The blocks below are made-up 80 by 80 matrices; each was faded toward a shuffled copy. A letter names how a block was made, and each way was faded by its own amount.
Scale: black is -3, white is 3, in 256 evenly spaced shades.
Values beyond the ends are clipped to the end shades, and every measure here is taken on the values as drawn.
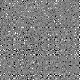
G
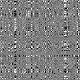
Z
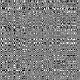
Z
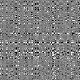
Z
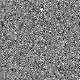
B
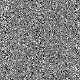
B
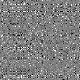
G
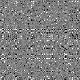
G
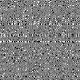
G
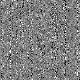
B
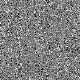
B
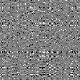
G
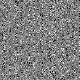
B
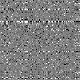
G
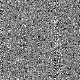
B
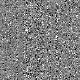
B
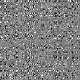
G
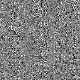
B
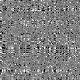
G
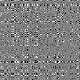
Z
